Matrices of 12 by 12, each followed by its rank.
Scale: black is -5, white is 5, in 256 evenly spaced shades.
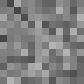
full rank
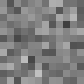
full rank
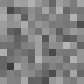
full rank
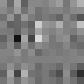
two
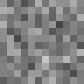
full rank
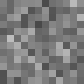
full rank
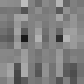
two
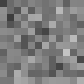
full rank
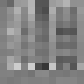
two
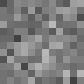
full rank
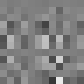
two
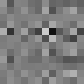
two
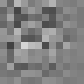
two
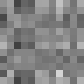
two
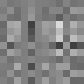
two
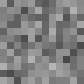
full rank
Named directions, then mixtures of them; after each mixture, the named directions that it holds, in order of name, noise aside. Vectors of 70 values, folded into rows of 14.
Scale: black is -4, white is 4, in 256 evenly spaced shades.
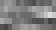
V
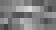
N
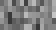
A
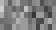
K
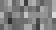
A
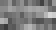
A, N, V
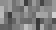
A, K, V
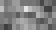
K, N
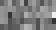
A, V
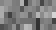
A, K, V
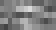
N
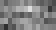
N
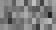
A, K, V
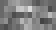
N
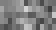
A, K, N
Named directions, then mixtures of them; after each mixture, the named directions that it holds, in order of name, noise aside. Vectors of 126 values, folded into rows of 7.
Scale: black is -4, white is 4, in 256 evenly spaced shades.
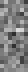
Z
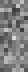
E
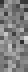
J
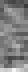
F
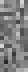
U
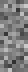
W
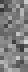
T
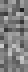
J, U, Z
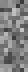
E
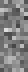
E, Z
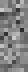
E, U, W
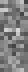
E, U, Z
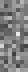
T, U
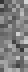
T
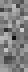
E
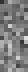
J, T, U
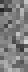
T
